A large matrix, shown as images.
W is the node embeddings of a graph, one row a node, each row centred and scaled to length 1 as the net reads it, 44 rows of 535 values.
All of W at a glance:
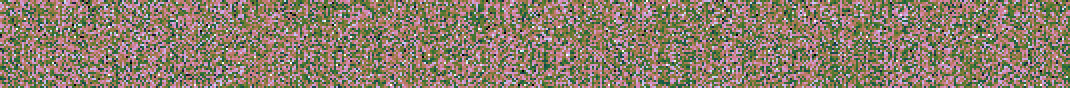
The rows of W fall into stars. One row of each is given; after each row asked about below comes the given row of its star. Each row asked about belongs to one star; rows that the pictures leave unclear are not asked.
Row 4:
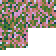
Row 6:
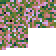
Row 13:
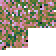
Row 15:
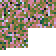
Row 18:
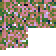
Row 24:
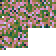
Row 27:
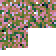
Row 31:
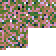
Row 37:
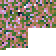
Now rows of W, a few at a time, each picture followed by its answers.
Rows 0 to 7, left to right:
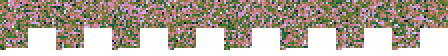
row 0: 24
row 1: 15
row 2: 4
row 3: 27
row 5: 4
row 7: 4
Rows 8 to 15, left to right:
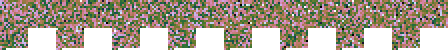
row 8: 27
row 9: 31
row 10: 18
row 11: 31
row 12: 27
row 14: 18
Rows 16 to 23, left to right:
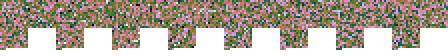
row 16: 13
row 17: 37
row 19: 4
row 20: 27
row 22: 37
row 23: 31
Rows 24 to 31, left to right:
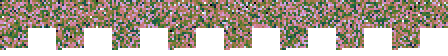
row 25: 13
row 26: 15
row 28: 15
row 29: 13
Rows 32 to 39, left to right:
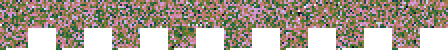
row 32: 37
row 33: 24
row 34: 13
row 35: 13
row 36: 4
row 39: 24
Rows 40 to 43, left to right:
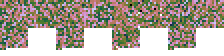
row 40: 18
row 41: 6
